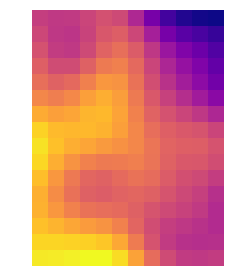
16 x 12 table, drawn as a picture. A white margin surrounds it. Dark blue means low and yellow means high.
The texture is blotchy. The bottom left is the ninth with the highest average. No regular stripes run through it. The bottom right is the smoothest part. The top right is the ninth with the lowest average. No lone cell stands out from its neighbours. Values rise toward the bottom left.
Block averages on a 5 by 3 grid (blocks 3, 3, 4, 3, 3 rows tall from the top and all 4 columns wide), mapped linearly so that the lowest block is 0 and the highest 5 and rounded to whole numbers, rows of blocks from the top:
2 2 0 | 3 3 1 | 5 4 3 | 4 3 2 | 5 4 2
